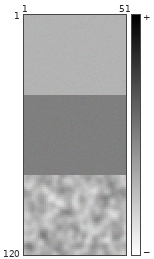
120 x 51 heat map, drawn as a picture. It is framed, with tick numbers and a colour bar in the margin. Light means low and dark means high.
The table splits into 3 rows of 1 panel. Panel 1,1: low, flat. Panel 2,1: middling, flat. Panel 3,1: low, blotchy.
